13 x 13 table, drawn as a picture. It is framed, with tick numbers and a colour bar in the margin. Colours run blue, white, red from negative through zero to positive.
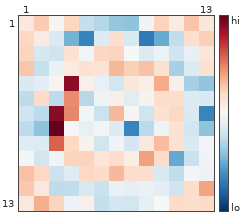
In the middle left lies a patch that is rougher than the rest. There is no overall slope. The bottom middle is the smoothest part. The middle left is the ninth with the highest average. Values change most from cell to cell in the middle left. On average the colour sits 50% of the way up the scale. Rings spread out from the centre.
